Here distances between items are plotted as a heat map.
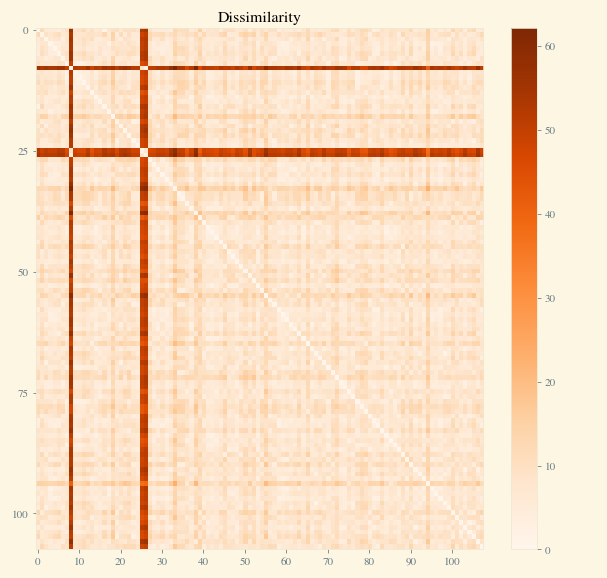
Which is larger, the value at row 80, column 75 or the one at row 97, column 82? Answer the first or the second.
the first
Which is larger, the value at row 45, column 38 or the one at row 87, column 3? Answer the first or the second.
the first
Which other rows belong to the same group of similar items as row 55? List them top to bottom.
0, 1, 2, 3, 4, 5, 6, 7, 9, 10, 11, 12, 13, 14, 15, 16, 17, 18, 19, 20, 21, 22, 23, 24, 27, 28, 29, 30, 31, 32, 33, 34, 35, 36, 37, 38, 39, 40, 41, 42, 43, 44, 45, 46, 47, 48, 49, 50, 51, 52, 53, 54, 56, 57, 58, 59, 60, 61, 62, 63, 64, 65, 66, 67, 68, 69, 70, 71, 72, 73, 74, 75, 76, 77, 78, 79, 80, 81, 82, 83, 84, 85, 86, 87, 88, 89, 90, 91, 92, 93, 94, 95, 96, 97, 98, 99, 100, 101, 102, 103, 104, 105, 106, 107
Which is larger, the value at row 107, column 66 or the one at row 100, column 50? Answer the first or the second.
the second
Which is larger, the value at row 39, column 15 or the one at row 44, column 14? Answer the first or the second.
the first
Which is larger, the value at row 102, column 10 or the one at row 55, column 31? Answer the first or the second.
the second
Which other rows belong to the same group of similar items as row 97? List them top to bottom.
0, 1, 2, 3, 4, 5, 6, 7, 9, 10, 11, 12, 13, 14, 15, 16, 17, 18, 19, 20, 21, 22, 23, 24, 27, 28, 29, 30, 31, 32, 33, 34, 35, 36, 37, 38, 39, 40, 41, 42, 43, 44, 45, 46, 47, 48, 49, 50, 51, 52, 53, 54, 55, 56, 57, 58, 59, 60, 61, 62, 63, 64, 65, 66, 67, 68, 69, 70, 71, 72, 73, 74, 75, 76, 77, 78, 79, 80, 81, 82, 83, 84, 85, 86, 87, 88, 89, 90, 91, 92, 93, 94, 95, 96, 98, 99, 100, 101, 102, 103, 104, 105, 106, 107
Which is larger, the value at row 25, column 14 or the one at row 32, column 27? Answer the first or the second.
the first
